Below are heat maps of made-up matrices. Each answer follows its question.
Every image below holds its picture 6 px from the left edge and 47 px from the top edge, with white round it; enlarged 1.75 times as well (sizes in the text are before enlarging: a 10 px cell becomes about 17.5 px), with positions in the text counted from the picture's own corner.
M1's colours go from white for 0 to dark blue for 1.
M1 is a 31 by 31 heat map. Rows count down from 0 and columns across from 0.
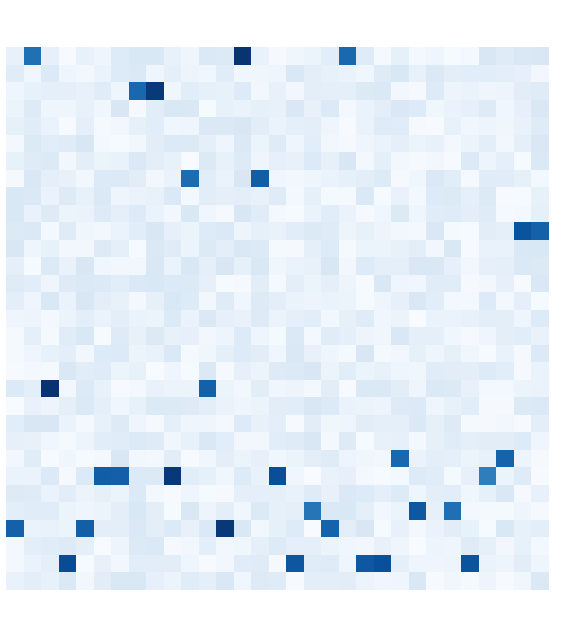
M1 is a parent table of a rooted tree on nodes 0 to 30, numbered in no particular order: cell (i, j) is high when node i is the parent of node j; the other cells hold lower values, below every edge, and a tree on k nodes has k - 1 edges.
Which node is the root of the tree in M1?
24
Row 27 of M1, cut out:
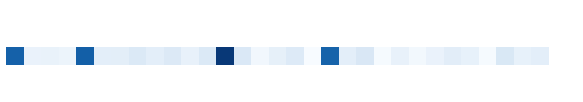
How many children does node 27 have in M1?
4
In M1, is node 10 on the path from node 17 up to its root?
yes
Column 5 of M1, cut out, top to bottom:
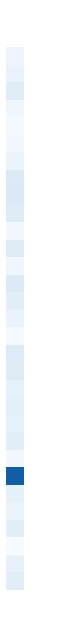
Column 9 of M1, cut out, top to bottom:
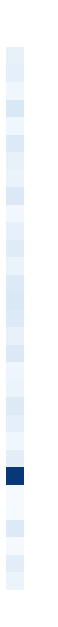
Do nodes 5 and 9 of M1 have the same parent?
yes
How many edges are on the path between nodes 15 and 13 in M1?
4
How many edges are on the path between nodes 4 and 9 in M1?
3
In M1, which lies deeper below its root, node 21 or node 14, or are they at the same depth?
node 21
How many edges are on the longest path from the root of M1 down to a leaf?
10
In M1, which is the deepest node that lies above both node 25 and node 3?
29
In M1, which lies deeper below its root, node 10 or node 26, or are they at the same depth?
node 26
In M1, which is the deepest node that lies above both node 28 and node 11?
19
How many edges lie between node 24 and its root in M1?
0
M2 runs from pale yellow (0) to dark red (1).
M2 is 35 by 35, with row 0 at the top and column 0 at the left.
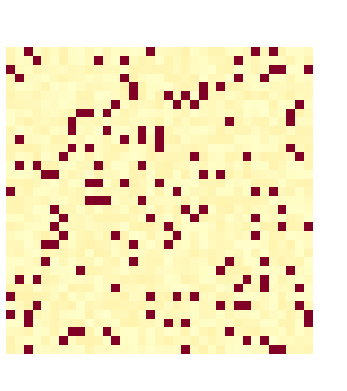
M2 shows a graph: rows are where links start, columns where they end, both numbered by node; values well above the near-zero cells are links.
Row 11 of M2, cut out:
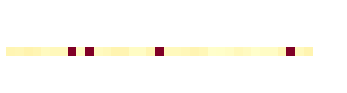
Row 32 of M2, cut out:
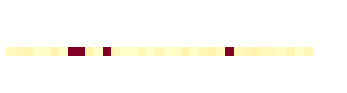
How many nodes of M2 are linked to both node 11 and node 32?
1
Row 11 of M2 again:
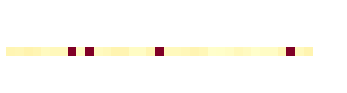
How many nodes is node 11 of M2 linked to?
4
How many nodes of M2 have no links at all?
1
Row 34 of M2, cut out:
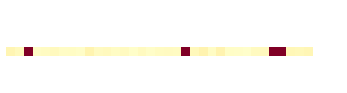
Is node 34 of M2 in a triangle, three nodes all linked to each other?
yes
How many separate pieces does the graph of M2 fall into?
2
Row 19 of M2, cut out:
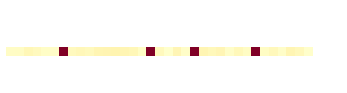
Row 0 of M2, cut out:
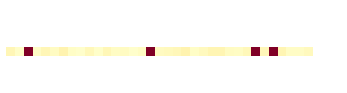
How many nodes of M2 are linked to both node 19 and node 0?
2
